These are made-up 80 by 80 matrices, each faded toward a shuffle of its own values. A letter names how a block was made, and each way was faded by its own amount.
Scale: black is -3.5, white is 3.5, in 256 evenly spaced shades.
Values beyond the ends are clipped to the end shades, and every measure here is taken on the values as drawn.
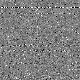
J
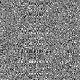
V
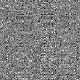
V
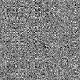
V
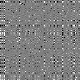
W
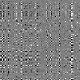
W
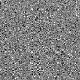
V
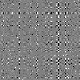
W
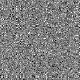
V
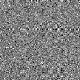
V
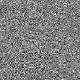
V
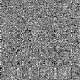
V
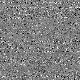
J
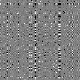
W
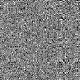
V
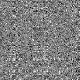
V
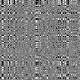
W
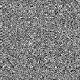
V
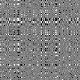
W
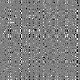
W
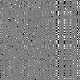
W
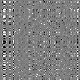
W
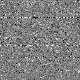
J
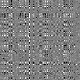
W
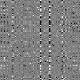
W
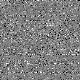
J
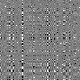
W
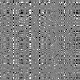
W
